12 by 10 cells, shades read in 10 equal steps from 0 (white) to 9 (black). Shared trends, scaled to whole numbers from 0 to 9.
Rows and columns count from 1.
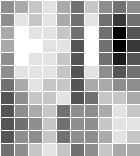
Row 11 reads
6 4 4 2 5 4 4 3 1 2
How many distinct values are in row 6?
5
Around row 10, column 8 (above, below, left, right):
3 3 4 1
